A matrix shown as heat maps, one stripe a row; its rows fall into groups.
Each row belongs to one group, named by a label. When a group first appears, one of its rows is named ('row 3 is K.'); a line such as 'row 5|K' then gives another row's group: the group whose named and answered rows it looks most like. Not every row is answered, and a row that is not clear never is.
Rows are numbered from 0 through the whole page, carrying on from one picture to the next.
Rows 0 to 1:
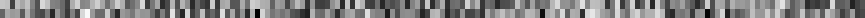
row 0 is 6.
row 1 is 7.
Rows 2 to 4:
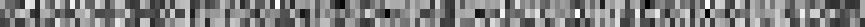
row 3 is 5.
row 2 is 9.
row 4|9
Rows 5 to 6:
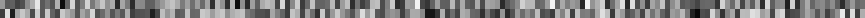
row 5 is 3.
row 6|5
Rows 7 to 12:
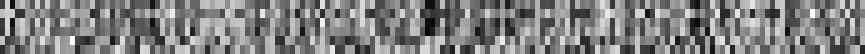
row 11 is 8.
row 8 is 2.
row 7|5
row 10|5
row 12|9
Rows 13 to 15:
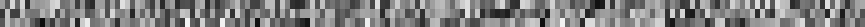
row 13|8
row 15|7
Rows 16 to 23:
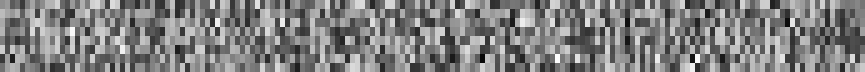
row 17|7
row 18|3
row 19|8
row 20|9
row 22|5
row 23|2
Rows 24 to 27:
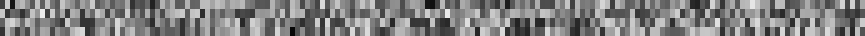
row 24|5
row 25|3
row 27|2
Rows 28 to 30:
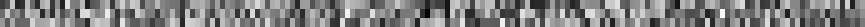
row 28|2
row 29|7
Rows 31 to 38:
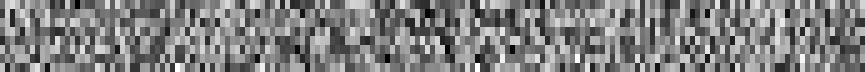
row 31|2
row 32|5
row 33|6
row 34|2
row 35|9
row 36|8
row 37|5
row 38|3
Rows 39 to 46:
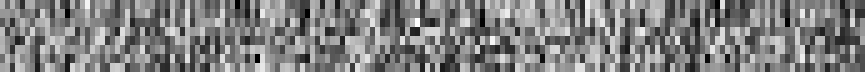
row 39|7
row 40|7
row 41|5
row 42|8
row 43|9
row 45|7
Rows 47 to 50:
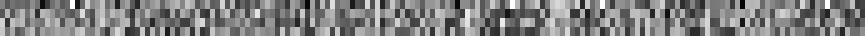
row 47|3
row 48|6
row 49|8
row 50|6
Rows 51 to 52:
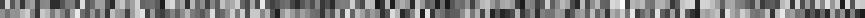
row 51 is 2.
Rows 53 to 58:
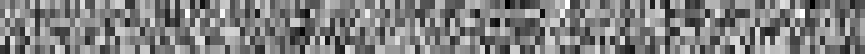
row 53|6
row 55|6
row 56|2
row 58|9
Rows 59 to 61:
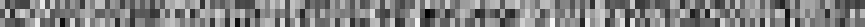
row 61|3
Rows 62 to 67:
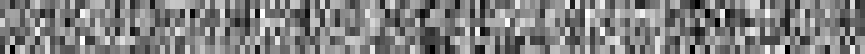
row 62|3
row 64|7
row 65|3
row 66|2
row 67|5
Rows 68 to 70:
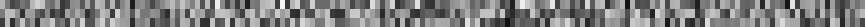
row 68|3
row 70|6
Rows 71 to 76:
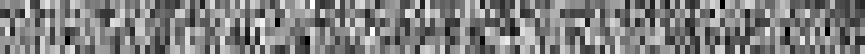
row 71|6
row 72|9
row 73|6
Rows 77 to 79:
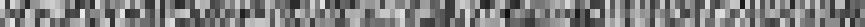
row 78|9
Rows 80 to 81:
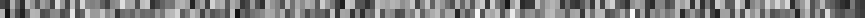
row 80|9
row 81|3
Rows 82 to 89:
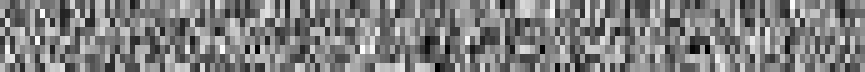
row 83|3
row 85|8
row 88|2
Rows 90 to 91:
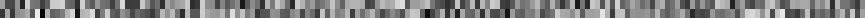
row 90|9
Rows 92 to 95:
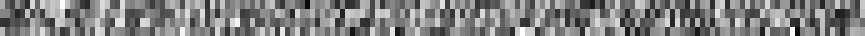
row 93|9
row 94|9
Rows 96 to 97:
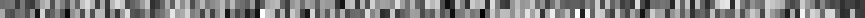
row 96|9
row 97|3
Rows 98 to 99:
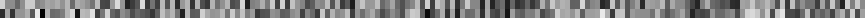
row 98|6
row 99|5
